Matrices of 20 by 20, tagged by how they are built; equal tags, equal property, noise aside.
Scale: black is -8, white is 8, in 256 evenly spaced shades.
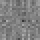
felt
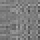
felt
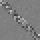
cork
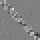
cork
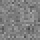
felt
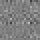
felt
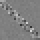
cork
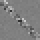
cork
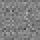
felt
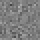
felt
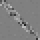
cork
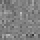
felt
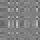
felt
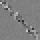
cork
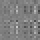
felt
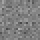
felt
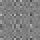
felt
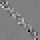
cork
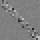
cork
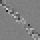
cork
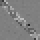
cork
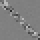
cork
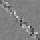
cork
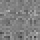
felt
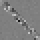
cork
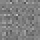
felt
